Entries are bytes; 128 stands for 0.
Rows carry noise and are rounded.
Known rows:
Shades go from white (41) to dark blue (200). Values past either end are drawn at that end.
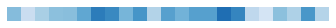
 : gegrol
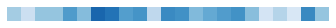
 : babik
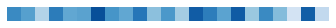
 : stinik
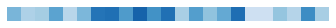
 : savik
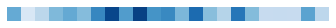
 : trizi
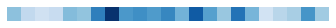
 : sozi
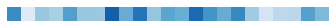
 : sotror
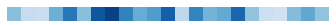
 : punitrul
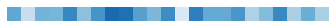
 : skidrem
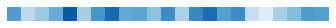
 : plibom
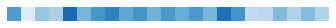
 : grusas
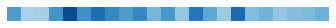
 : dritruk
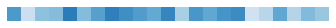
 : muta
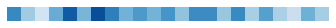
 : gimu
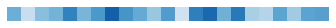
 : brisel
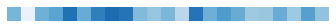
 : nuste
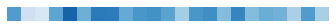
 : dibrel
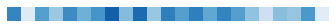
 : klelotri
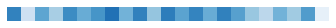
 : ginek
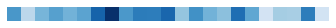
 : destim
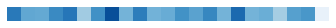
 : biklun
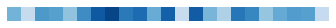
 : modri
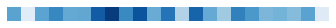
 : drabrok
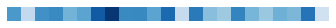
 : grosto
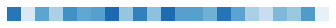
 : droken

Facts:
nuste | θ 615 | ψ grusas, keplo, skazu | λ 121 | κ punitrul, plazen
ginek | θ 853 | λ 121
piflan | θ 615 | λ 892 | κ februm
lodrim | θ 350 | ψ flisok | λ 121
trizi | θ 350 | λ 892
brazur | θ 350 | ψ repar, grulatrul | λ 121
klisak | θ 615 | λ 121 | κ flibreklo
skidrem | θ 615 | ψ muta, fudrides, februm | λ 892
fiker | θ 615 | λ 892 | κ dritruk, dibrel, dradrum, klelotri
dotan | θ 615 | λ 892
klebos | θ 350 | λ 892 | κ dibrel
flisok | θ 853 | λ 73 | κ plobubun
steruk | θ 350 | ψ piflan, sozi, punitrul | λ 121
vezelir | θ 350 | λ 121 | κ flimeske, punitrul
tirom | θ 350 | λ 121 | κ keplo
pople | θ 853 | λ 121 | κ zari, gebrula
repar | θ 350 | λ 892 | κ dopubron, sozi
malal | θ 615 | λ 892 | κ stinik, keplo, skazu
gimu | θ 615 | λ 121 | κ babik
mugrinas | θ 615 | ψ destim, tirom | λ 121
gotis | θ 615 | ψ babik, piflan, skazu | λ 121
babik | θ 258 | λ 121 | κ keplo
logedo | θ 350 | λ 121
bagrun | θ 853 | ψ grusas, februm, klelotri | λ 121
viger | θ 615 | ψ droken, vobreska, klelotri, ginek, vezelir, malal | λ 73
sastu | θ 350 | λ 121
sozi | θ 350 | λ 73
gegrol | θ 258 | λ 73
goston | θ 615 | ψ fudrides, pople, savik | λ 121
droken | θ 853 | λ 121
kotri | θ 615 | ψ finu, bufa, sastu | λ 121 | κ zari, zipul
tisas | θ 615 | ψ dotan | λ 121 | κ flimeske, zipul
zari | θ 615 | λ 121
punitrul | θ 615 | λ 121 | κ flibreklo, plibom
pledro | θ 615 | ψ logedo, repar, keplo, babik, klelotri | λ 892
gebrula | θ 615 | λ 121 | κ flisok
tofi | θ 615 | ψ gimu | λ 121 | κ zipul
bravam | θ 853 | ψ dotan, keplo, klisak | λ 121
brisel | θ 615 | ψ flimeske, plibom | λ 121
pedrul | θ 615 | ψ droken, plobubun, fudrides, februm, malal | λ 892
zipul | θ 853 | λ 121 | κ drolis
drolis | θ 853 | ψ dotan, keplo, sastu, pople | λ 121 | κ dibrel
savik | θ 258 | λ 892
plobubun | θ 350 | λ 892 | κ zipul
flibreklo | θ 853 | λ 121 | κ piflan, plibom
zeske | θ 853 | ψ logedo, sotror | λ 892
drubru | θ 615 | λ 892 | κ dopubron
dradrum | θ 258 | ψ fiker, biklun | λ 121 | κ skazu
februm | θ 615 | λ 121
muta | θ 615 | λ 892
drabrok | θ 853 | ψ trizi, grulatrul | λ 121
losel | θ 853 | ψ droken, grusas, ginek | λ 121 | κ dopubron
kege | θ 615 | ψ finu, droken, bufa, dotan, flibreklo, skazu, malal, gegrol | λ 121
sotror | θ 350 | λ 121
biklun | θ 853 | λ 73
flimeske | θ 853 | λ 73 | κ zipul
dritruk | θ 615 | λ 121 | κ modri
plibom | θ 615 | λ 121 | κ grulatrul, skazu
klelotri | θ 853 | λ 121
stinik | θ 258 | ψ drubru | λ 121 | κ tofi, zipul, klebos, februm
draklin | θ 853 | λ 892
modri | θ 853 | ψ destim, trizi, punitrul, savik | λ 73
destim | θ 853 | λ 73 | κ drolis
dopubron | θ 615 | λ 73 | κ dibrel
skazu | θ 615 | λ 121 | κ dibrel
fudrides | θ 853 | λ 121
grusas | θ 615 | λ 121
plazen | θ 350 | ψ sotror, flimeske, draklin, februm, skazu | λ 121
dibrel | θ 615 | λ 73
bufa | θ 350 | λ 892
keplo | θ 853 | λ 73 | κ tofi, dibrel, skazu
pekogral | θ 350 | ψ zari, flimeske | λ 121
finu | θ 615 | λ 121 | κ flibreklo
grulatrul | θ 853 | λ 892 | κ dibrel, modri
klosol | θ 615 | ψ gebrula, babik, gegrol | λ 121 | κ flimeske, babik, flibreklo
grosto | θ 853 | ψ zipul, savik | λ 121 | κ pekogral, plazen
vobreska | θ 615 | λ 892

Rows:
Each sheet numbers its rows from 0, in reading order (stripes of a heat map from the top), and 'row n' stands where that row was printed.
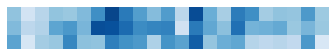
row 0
steruk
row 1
mugrinas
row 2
vezelir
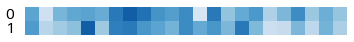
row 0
goston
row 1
malal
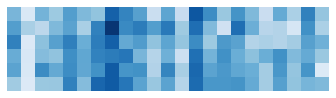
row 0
plazen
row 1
tirom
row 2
klisak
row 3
kege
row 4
bagrun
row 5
gotis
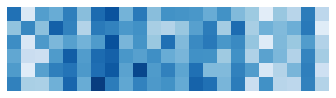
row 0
keplo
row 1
dradrum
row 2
draklin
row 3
dopubron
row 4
grulatrul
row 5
drubru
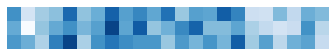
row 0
februm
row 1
repar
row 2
fiker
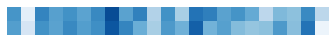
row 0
zeske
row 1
losel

